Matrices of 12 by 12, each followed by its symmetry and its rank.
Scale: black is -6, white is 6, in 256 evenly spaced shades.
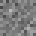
symmetric, full rank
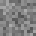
symmetric, full rank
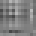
antisymmetric, rank two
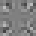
antisymmetric, rank two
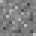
symmetric, full rank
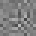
antisymmetric, rank two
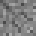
symmetric, full rank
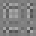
symmetric, rank one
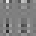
neither, rank one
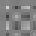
symmetric, rank one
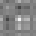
symmetric, rank one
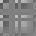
symmetric, rank one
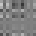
neither, rank one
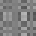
neither, rank one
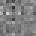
antisymmetric, rank two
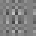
neither, rank one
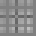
symmetric, rank one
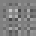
symmetric, rank one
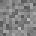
symmetric, full rank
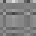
neither, rank one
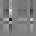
neither, rank one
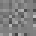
antisymmetric, rank two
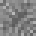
symmetric, full rank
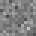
symmetric, full rank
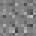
antisymmetric, rank two
